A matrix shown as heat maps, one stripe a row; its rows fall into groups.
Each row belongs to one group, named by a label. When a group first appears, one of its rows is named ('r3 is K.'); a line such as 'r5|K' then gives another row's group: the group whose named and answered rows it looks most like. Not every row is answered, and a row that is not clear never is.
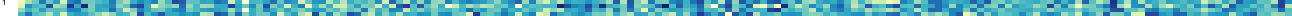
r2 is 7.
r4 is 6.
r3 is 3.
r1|3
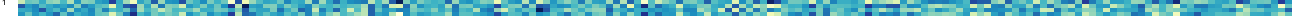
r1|3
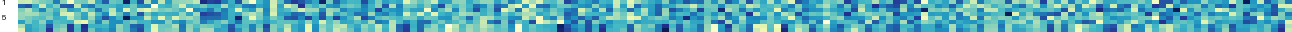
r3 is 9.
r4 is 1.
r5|1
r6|6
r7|7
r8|7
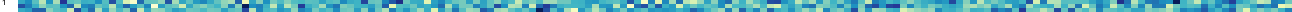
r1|3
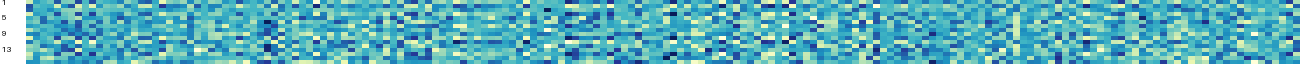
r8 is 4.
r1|7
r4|7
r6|4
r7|7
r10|7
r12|4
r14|7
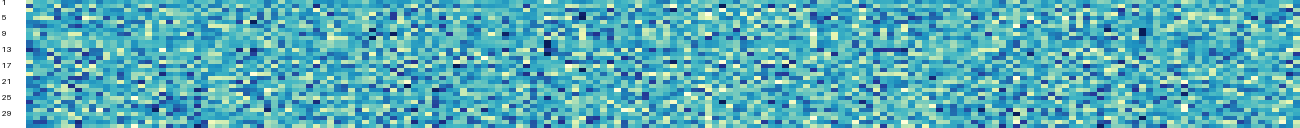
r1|4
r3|7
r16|7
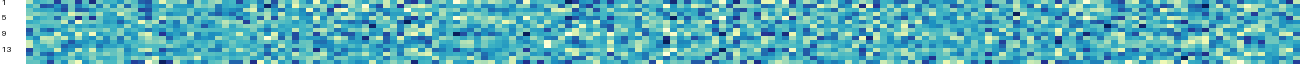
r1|7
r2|4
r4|1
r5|7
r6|3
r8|4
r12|4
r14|4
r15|9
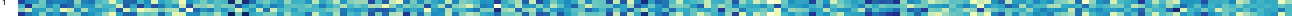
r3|9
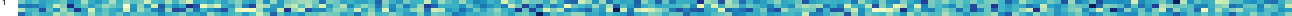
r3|3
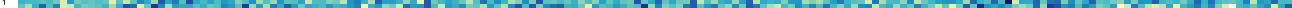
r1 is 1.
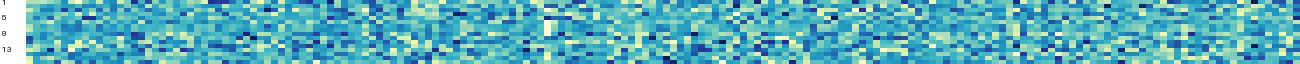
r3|4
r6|6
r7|4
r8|4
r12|1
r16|7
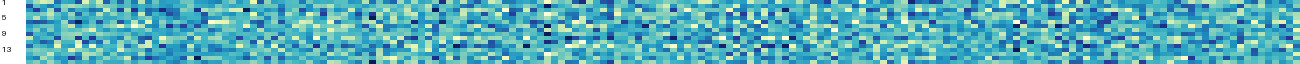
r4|6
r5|6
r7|1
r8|6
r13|1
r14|6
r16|6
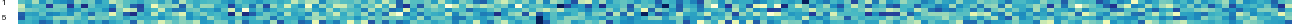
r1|9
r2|7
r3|3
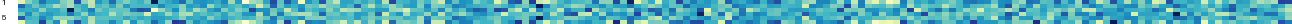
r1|3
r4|9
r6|3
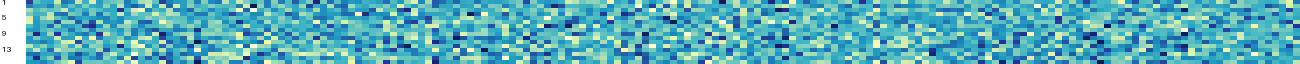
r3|3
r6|7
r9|9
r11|1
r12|3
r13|9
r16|1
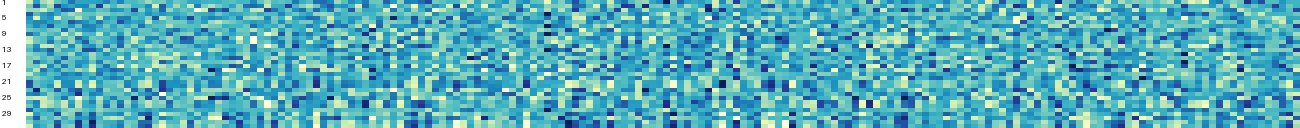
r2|9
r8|6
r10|3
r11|3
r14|9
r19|4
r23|9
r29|7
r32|7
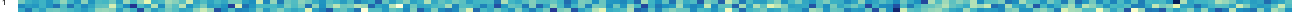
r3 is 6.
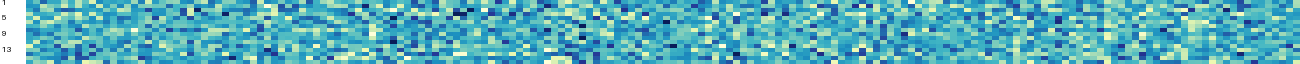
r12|7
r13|4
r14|7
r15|3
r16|6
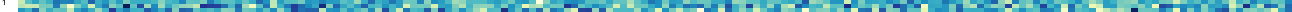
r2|1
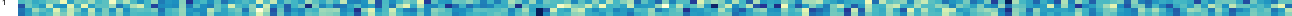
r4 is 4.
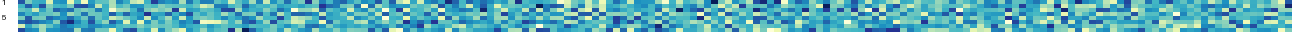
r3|9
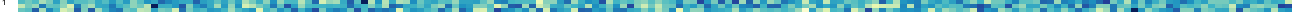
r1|6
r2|3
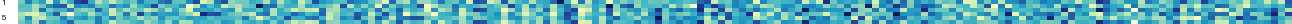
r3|9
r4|1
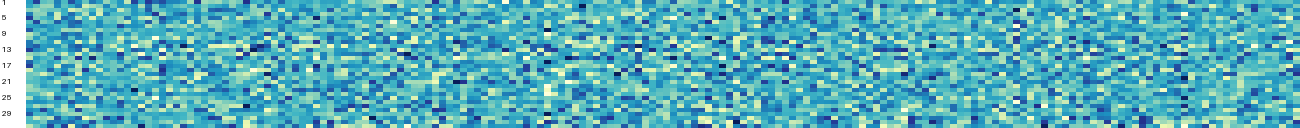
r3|1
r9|4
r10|9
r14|3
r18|3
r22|4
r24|6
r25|9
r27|3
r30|6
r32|3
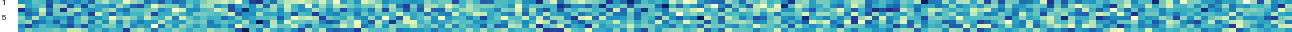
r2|7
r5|9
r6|4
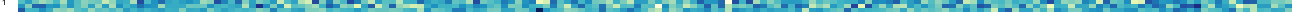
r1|6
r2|4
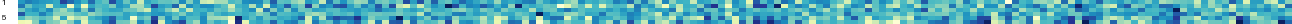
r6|3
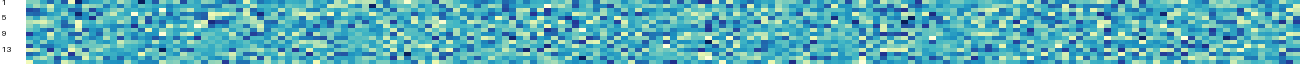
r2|6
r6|1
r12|4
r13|3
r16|7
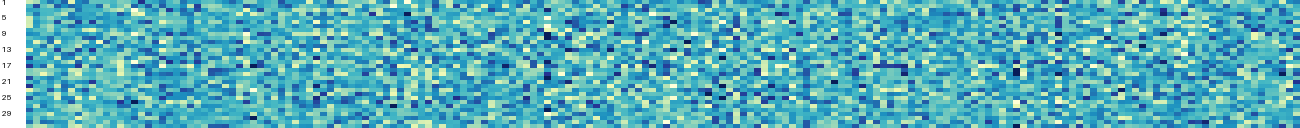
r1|3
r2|9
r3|1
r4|3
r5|4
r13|7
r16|1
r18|1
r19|1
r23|3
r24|6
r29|6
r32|1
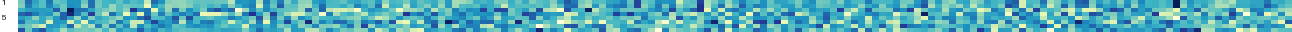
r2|9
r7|6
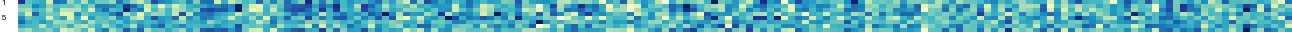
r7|6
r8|1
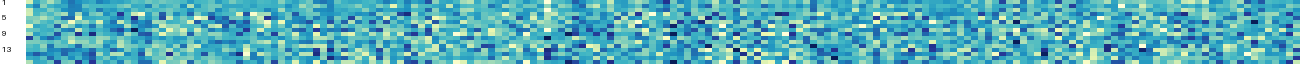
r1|4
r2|9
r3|4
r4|3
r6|1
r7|7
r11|1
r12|9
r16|7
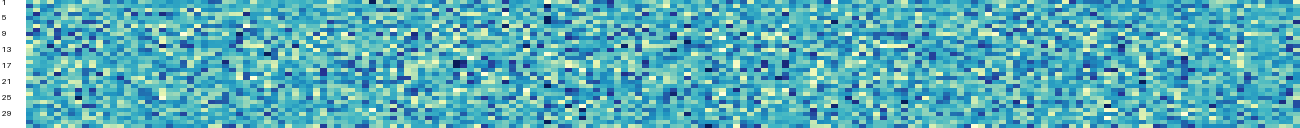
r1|6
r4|9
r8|9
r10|7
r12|3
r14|4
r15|9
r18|6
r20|3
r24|7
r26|1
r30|6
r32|6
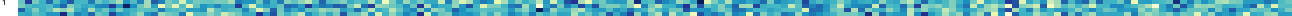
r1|9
